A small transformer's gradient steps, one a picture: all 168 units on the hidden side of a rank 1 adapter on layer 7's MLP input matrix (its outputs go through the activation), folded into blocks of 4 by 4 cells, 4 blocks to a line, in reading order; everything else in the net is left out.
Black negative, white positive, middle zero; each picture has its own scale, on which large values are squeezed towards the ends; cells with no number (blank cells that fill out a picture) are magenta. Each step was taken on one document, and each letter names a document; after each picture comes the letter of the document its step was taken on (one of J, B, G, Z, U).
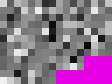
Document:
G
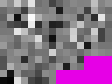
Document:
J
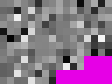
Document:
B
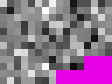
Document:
G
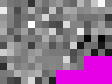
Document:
B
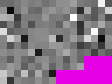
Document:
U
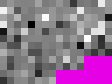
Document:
U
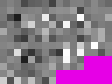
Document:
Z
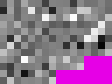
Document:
U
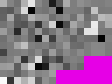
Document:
J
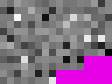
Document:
U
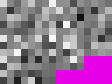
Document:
G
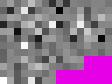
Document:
J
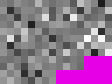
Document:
U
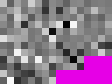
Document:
G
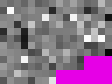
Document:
U
